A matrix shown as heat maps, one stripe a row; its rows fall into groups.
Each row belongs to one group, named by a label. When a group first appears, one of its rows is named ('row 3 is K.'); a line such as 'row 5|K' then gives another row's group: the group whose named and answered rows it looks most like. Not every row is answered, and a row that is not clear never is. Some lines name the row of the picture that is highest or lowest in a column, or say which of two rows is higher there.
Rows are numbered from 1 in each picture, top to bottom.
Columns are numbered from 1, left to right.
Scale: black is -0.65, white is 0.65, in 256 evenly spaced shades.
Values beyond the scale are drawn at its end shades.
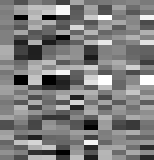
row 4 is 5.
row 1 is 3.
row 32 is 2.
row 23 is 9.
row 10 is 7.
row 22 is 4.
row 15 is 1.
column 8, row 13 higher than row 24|No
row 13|2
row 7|4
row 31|3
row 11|7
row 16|5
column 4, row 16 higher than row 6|No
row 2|1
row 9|5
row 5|2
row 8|3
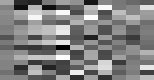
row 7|1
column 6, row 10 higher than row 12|Yes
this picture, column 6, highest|15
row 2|5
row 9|1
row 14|5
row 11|4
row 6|1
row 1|7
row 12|1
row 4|9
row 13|3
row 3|1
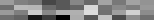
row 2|9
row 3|9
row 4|3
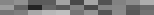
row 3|1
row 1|4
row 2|7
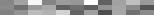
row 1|9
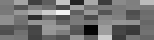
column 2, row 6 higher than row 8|No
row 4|7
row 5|2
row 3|1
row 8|3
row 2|3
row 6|7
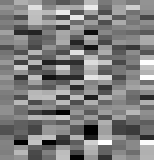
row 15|4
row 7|7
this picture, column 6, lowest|32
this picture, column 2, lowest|29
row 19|1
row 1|9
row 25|3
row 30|4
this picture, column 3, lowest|7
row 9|4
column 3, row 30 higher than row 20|No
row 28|2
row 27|7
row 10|7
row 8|4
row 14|4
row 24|1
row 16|5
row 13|5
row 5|1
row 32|4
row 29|5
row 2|9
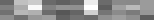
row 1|9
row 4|2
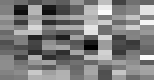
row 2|5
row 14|4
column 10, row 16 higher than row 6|No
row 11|3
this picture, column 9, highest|15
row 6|9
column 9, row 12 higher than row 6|No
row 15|1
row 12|5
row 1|3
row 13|2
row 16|1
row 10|7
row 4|9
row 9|7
